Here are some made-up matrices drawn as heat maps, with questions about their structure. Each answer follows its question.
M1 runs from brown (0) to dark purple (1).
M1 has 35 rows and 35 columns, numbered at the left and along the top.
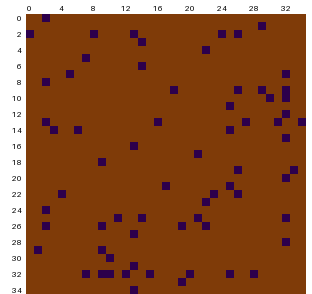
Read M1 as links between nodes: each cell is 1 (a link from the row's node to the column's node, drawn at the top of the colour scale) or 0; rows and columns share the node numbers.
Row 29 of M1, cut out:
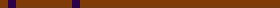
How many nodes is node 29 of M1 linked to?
2
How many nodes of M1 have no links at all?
0
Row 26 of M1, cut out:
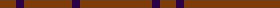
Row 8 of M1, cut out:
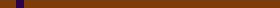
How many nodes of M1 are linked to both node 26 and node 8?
1
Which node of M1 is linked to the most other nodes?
node 32
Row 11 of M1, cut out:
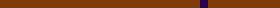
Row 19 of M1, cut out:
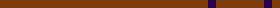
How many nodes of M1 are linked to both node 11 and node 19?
0
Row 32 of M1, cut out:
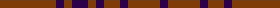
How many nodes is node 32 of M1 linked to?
8
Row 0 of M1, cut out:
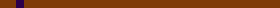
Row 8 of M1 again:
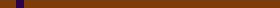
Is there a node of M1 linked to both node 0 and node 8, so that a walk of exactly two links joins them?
yes
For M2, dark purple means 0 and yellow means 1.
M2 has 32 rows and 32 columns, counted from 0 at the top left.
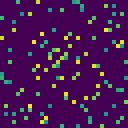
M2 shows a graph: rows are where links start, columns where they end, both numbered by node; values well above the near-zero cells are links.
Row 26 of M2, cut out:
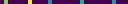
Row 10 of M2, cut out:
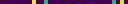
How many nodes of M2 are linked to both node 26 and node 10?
1
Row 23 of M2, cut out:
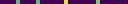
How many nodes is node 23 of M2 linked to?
4
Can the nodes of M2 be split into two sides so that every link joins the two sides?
no
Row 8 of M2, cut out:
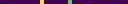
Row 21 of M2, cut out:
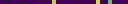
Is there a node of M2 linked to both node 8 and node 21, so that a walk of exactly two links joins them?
no
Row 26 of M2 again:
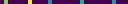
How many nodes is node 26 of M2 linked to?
5
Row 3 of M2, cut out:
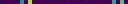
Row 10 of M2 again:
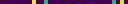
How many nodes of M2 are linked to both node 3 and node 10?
2
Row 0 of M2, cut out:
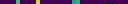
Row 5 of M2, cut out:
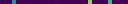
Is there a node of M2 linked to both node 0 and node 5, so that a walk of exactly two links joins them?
no
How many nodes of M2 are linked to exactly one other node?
1
